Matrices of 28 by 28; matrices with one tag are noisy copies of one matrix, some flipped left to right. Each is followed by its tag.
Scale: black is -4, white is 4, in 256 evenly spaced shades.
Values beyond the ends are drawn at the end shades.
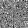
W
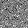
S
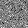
S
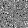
W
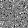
W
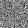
W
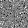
W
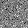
S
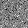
S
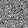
S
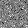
S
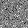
S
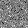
S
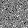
S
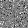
W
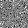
W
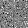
W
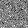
S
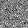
S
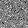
S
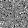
W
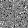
W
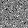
S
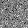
S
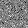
S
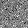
S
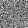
W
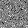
S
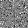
W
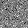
S
